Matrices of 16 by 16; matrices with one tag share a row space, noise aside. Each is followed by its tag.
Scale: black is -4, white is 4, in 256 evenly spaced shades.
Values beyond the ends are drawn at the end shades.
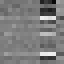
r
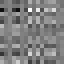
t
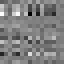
t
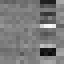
r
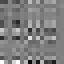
t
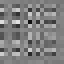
t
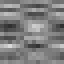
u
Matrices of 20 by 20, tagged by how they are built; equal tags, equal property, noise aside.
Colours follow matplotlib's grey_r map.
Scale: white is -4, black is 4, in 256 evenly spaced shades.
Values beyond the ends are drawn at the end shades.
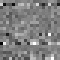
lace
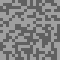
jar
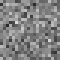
jar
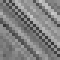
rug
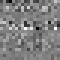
lace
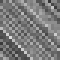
rug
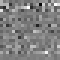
lace
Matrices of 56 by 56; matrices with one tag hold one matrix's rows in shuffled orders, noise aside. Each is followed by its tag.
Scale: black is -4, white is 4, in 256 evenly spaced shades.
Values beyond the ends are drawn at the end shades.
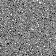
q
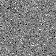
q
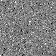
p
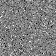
p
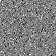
p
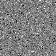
q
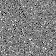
p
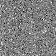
p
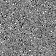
p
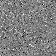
p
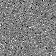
p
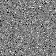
q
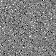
p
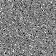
p
